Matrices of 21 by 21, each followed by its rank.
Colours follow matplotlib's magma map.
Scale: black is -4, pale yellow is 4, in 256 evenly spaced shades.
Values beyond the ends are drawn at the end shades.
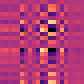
one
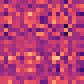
three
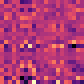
three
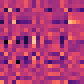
three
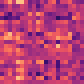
three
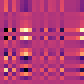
one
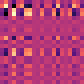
one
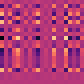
one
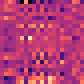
three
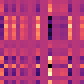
one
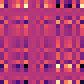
one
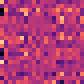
three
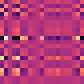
one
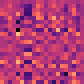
three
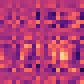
three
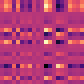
one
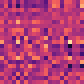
three
